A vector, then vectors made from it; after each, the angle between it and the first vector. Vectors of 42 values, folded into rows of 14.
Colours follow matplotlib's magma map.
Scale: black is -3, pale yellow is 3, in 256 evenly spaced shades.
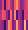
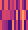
partly opposed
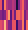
nearly opposite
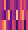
nearly opposite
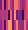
nearly parallel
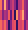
nearly opposite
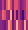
nearly parallel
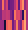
partly aligned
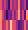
orthogonal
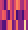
nearly parallel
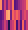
partly opposed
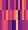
orthogonal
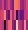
nearly parallel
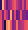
partly aligned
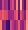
orthogonal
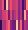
partly aligned
